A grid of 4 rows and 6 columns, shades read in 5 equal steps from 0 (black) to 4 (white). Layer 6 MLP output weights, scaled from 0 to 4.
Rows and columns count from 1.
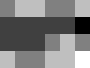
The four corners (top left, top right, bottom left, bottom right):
2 3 3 4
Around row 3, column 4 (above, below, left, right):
1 3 1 3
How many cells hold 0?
1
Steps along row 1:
up same down same up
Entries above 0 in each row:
6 5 6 6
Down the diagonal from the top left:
2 1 1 3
